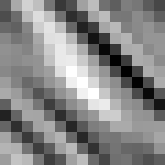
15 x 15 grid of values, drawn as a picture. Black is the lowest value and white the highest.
The ninth with the lowest average is the middle right. The ninth with the highest average is the centre. The grain runs diagonally down to the right.
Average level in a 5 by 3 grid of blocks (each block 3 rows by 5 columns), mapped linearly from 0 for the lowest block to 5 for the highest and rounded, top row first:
311
322
250
122
211
